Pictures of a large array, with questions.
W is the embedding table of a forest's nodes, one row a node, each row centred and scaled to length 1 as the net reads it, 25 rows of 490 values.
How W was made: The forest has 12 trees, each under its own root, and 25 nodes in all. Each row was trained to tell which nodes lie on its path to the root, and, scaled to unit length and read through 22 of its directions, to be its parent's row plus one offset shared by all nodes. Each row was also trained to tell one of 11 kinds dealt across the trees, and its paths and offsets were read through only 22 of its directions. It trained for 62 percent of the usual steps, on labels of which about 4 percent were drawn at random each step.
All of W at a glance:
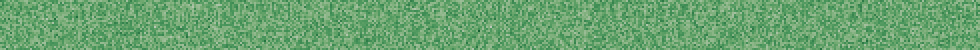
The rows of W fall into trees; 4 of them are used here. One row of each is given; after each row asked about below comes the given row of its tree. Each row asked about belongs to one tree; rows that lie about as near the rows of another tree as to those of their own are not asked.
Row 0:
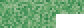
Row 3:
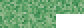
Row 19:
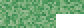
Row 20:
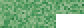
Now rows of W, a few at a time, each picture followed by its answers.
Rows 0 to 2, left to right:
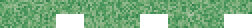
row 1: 19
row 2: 3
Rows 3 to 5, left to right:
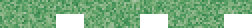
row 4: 3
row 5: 19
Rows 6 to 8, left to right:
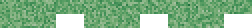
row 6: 20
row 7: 19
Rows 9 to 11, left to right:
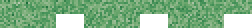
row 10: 0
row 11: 19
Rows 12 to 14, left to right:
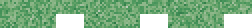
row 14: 0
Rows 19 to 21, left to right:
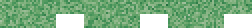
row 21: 0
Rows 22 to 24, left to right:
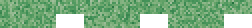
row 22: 20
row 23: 3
